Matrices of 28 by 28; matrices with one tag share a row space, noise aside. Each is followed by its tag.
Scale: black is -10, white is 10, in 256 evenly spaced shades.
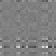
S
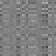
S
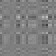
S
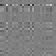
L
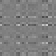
S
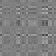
S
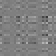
S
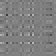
L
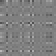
L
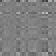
S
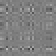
L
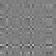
L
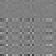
L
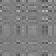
S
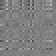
L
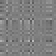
L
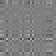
L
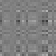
S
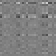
S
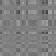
S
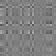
L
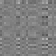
S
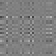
L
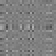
L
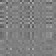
L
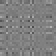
L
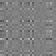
L
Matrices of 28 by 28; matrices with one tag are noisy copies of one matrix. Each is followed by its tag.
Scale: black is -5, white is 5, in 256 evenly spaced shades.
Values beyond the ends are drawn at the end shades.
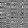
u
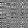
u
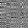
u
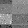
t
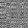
u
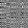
u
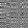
u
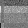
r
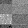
t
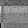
r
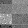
t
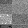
t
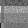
r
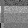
r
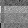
r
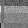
r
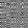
u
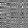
u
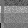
r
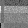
r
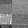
t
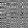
u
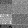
t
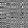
u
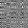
u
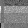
r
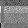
r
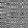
u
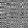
u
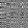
u
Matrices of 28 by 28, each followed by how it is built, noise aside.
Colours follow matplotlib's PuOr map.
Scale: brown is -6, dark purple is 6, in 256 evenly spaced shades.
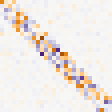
banded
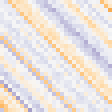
Toeplitz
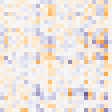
low rank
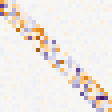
banded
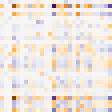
low rank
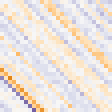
Toeplitz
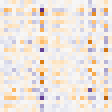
low rank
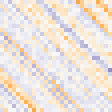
Toeplitz
